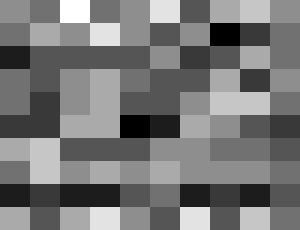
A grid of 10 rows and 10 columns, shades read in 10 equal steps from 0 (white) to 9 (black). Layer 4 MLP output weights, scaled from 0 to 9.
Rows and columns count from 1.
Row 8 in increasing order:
2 3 3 4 4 4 4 4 5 5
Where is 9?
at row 2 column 8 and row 6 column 5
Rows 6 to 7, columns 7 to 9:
3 4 6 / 4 5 5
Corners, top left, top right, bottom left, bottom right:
4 4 3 5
